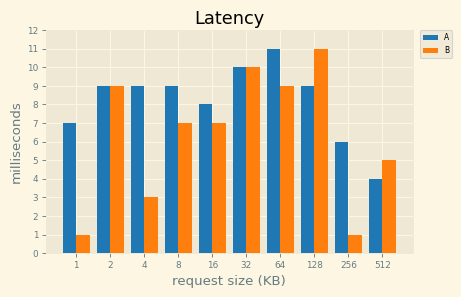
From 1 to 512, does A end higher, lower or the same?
lower
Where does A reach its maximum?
64
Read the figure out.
Title: Latency
x-axis: request size (KB), ticks 1 2 4 8 16 32 64 128 256 512
y-axis: milliseconds, ticks 0 1 2 3 4 5 6 7 8 9 10 11 12
Legend: A, B
Values:
A: 7 9 9 9 8 10 11 9 6 4
B: 1 9 3 7 7 10 9 11 1 5
